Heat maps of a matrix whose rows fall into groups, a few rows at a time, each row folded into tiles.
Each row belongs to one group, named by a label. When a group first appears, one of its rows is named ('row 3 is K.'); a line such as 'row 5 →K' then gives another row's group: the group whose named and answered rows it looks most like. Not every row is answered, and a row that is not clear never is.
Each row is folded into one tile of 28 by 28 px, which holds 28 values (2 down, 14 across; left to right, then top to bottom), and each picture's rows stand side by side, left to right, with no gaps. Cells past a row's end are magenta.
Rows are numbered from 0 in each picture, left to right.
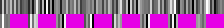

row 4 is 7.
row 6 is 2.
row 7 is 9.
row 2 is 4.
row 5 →4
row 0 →7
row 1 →7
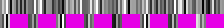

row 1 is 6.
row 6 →6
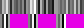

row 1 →2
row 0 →2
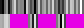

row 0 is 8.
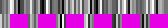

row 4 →6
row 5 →6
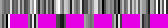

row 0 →4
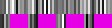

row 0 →6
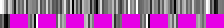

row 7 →9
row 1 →4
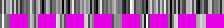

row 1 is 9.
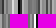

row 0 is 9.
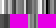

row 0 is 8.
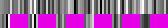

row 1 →2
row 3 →7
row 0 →4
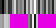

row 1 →2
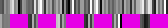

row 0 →9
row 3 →6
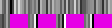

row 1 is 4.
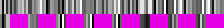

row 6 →6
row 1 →9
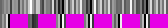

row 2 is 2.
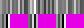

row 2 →4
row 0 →4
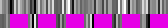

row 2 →6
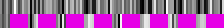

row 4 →4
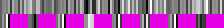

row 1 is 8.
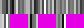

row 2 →4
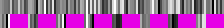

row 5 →9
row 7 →7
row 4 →8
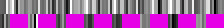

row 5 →9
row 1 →4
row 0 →6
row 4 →8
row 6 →8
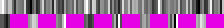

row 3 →8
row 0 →8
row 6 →4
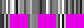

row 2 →2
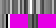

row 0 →4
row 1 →8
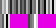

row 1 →7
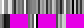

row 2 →7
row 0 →8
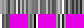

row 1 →4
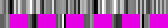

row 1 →8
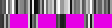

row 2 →8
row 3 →2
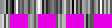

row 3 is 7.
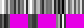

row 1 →8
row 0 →8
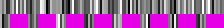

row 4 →7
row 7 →6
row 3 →6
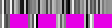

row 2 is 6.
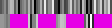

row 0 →9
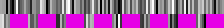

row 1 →9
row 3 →7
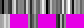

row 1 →9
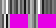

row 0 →2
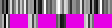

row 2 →8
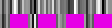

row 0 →9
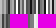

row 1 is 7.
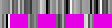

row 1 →9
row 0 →4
